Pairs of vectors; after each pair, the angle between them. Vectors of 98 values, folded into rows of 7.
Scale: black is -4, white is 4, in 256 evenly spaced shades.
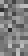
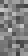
nearly opposite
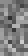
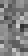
partly aligned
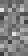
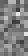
orthogonal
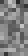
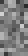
nearly parallel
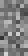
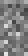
partly aligned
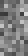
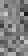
nearly opposite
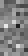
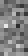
nearly parallel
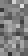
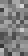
partly aligned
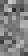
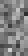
orthogonal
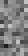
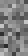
partly aligned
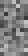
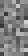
nearly parallel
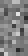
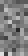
partly opposed
